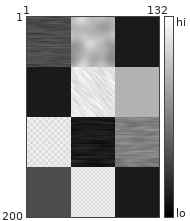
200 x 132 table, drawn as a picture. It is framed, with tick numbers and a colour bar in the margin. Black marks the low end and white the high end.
The table splits into 4 rows of 3 panels. Panel 1,1: low, streaked across, faint in contrast. Panel 1,2: high, smooth. Panel 1,3: very low, flat. Panel 2,1: very low, flat. Panel 2,2: very high, slanting down to the right, faint in contrast. Panel 2,3: high, flat. Panel 3,1: very high, checkered, faint in contrast. Panel 3,2: very low, streaked across, faint in contrast. Panel 3,3: middling, streaked across, faint in contrast. Panel 4,1: low, flat. Panel 4,2: very high, checkered, faint in contrast. Panel 4,3: very low, flat.
